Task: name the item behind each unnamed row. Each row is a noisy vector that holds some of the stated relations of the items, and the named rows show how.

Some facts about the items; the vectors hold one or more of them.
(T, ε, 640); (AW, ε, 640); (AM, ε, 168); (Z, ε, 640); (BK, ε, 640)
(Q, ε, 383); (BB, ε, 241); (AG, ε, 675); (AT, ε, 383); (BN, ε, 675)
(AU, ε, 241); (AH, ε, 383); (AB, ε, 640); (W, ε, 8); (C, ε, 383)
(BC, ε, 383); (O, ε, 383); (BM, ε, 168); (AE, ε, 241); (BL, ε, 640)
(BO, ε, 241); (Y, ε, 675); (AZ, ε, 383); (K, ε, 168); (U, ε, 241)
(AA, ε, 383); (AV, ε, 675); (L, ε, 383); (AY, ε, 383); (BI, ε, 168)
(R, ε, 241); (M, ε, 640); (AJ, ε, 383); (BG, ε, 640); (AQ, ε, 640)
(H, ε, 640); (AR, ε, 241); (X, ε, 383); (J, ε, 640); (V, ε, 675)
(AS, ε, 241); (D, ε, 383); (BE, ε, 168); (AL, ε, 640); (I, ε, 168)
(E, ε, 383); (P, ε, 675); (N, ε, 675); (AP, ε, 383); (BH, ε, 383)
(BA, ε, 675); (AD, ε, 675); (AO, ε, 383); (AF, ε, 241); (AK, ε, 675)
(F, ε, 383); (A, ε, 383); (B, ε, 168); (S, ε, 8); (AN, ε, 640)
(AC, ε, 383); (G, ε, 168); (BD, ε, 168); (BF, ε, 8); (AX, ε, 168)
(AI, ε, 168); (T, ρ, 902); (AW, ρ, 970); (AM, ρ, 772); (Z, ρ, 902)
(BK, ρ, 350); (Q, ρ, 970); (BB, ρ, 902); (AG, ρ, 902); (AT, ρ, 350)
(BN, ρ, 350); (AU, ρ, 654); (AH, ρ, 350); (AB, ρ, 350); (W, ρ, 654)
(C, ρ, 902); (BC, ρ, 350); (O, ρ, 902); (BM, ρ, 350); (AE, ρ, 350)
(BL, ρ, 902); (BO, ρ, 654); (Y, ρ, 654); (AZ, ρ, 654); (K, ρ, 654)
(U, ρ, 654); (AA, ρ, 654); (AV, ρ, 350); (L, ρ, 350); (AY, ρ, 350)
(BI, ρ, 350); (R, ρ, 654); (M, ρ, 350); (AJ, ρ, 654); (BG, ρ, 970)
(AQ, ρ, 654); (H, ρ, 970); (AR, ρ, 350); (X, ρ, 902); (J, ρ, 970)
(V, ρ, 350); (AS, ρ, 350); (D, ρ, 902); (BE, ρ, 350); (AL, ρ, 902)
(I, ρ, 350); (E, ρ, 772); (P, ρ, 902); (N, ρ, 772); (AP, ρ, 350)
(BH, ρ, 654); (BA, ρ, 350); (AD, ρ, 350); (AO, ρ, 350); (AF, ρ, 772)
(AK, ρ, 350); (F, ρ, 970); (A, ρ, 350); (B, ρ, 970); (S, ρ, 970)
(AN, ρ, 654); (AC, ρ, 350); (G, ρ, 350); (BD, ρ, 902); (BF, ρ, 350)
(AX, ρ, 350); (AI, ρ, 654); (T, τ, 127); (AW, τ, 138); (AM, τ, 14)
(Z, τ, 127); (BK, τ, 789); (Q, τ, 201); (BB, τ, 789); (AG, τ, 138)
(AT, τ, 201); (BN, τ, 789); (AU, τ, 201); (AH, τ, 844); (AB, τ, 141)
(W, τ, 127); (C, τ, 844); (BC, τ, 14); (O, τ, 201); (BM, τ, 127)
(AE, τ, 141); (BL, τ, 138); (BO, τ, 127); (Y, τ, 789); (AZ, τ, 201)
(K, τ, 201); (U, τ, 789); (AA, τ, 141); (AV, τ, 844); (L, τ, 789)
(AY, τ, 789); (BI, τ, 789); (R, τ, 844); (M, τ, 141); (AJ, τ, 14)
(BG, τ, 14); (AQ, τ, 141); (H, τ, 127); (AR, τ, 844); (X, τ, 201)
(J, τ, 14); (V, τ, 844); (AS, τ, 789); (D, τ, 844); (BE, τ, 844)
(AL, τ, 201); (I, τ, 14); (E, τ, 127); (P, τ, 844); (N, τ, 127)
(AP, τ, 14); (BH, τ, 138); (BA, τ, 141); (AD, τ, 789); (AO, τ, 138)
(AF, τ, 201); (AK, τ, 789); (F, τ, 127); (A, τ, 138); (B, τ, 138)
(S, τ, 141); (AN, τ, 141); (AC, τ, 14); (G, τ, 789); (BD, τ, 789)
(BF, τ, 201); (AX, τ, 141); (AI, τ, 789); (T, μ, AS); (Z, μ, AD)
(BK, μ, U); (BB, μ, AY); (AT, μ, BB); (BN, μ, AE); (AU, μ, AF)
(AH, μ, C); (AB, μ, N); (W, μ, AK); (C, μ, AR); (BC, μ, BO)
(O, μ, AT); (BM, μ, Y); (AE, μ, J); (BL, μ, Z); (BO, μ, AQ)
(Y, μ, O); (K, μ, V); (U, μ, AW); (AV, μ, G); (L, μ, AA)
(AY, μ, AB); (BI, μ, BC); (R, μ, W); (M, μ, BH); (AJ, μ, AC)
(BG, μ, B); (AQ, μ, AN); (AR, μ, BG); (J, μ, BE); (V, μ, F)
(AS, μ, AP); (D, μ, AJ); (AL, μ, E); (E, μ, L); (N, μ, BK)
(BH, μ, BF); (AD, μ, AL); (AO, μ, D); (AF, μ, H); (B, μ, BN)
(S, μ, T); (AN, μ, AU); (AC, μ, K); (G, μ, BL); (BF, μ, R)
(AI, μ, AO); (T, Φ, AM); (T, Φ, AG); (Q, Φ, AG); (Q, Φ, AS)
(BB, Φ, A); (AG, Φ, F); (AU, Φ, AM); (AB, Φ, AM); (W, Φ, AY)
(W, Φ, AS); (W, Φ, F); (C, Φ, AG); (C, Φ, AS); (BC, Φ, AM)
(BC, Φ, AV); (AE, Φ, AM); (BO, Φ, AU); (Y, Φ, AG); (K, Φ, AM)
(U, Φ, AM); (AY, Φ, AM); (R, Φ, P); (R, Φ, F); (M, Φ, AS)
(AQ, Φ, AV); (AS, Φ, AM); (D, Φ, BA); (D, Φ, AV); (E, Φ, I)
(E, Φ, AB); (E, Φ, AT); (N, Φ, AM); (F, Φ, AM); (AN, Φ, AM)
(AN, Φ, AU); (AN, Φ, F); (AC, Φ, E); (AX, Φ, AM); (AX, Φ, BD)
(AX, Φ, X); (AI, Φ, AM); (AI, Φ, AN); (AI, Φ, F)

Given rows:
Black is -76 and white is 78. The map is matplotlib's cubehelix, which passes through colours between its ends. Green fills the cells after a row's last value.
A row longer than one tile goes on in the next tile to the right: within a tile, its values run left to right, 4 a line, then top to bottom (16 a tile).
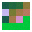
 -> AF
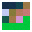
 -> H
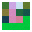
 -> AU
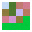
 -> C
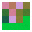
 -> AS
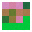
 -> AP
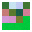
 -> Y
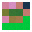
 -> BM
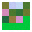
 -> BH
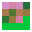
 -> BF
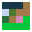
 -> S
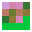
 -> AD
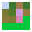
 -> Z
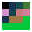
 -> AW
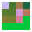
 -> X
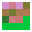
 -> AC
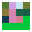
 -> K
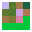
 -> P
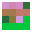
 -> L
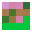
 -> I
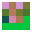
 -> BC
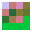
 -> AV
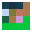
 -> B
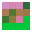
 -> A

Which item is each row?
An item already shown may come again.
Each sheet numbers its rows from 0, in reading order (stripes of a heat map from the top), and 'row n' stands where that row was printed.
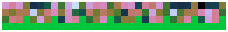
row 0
AC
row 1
Q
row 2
AU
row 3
AD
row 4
BK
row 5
AE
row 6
S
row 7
F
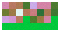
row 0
AG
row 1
AH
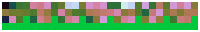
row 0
N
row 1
AX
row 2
BO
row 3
BE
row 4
R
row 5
T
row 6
AC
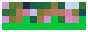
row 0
O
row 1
AF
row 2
AN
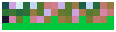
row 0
U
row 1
C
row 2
P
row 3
D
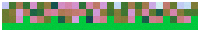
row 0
AL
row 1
BB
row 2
BE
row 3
AE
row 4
BL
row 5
AQ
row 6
BO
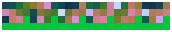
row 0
AM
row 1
AB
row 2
BG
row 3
E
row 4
D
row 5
J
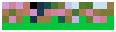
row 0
M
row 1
AW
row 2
AA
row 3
W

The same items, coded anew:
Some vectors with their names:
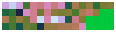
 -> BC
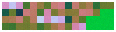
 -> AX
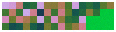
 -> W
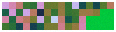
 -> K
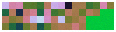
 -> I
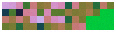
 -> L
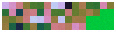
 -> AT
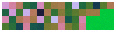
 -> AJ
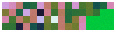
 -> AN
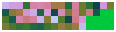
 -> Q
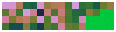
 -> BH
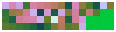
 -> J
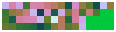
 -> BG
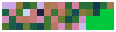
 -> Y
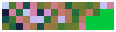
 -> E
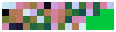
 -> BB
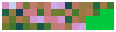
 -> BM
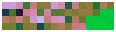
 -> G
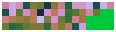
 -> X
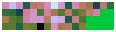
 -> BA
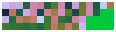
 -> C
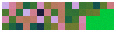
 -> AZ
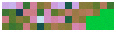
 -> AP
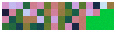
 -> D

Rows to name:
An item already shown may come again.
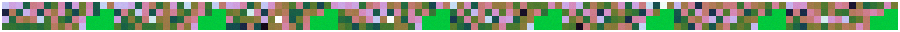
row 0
C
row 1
T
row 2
AQ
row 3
H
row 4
N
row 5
P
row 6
AM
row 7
AC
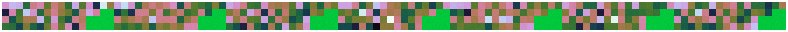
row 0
D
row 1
M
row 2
R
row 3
AQ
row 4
AE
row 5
AU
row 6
Y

